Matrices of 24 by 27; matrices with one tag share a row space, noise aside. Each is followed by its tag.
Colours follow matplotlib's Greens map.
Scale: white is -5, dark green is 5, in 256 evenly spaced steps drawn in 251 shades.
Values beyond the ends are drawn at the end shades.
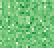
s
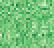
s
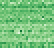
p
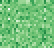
s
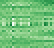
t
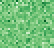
s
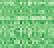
p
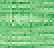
t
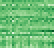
t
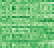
t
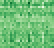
p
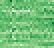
t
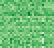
p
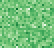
s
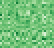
s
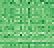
p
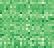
p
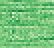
t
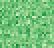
s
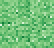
s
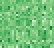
s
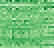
t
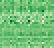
p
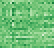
t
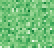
s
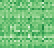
p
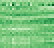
t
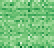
p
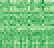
p
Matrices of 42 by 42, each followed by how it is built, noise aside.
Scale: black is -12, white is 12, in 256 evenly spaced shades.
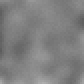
smooth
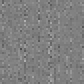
uneven columns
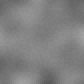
smooth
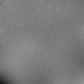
smooth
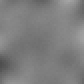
smooth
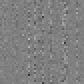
uneven columns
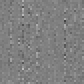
uneven columns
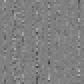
uneven columns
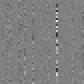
uneven columns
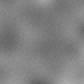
smooth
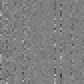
uneven columns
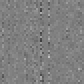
uneven columns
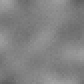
smooth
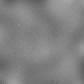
smooth
